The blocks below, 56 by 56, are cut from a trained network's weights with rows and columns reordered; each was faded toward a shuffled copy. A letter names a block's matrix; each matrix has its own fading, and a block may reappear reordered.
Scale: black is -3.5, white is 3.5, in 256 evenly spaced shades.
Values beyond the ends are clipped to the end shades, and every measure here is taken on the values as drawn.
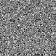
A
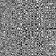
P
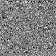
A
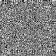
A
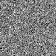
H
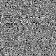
A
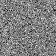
A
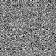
A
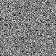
A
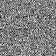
A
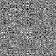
P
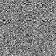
A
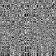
P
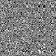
P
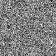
H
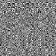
P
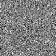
H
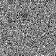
A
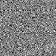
A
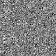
H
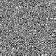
A
